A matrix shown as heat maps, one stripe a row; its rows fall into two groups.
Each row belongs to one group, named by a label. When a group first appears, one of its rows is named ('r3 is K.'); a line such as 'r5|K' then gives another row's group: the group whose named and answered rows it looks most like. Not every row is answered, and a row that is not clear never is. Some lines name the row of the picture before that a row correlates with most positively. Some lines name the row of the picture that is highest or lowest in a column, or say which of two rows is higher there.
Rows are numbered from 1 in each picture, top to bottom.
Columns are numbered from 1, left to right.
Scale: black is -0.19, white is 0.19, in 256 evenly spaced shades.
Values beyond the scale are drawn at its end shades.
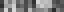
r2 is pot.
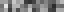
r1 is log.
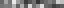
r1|log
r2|pot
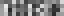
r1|log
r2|pot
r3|pot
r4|pot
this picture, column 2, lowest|1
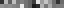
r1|pot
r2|log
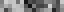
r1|log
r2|log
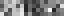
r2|log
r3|log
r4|log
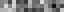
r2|pot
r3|log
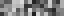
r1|log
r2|log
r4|pot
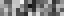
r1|log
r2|log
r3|pot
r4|pot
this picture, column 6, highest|1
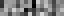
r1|pot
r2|pot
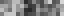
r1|log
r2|log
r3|log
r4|log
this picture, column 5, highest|1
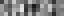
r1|pot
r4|pot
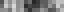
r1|log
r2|log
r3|log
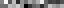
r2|log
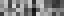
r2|pot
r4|pot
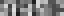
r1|pot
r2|pot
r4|pot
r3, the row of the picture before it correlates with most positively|2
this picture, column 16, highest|4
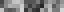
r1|log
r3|log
